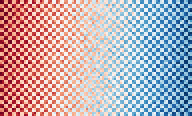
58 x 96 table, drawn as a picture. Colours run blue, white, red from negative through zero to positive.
The field climbs toward the left. The field is checkered. On average the colour sits 50% of the way up the scale. No single row or column stands out from its neighbours.
